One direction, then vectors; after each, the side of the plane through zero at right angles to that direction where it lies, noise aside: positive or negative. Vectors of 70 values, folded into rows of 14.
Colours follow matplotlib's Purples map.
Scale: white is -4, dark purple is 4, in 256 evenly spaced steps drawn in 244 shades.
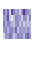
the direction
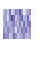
negative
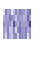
negative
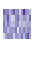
positive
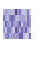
negative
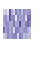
negative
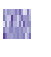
negative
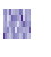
negative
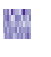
positive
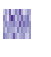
negative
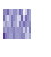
negative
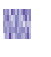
positive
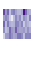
positive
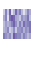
negative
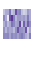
negative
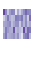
positive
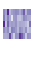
positive
